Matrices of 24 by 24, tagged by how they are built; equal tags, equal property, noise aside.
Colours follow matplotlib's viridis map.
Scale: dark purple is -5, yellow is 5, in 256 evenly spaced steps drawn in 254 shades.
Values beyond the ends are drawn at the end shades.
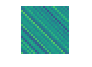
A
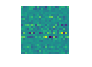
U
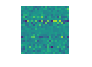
U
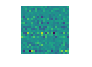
U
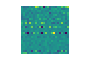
U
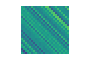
A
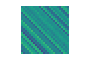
A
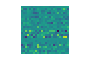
U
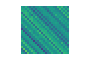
A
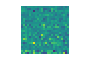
U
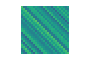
A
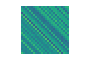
A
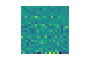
U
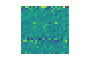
U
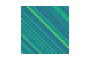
A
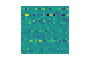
U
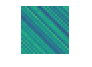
A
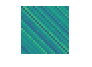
A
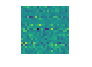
U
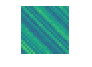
A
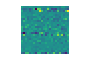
U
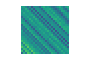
A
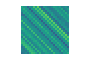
A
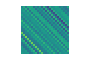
A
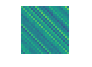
A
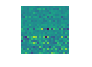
U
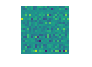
U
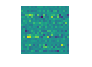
U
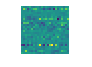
U
